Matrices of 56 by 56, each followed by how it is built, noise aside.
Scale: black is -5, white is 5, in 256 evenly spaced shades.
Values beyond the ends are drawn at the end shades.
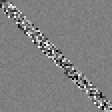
banded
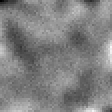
smooth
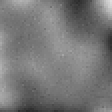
smooth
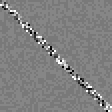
banded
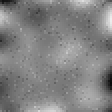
smooth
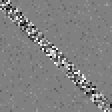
banded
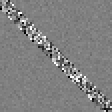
banded
